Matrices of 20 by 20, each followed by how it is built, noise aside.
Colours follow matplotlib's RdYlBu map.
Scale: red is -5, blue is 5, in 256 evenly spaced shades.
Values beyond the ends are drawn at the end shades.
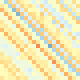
Toeplitz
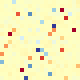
sparse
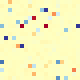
sparse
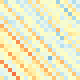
Toeplitz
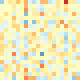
low rank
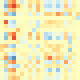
low rank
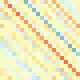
Toeplitz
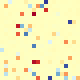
sparse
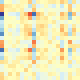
low rank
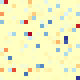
sparse
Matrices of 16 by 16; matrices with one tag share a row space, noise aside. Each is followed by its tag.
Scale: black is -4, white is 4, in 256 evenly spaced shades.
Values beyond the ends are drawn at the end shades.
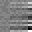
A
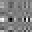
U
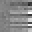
A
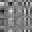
U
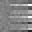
A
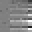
A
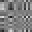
U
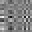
U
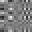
U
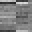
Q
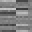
Q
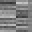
Q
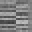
Q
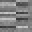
Q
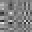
U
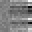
A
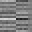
Q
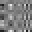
U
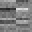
Q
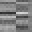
Q
